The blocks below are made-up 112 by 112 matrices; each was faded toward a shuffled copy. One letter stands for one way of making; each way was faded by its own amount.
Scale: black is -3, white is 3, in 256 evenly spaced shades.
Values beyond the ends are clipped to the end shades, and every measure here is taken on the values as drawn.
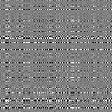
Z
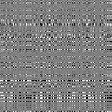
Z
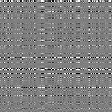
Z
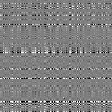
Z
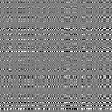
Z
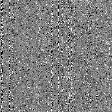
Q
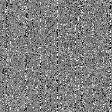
Q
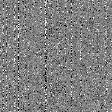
Q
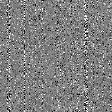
Q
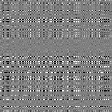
Z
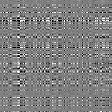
Z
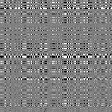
Z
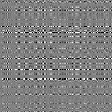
Z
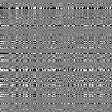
Z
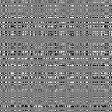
Z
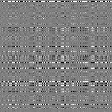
Z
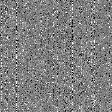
Q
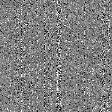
Q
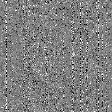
Q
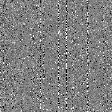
Q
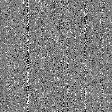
Q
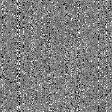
Q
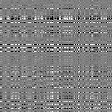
Z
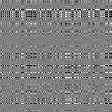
Z
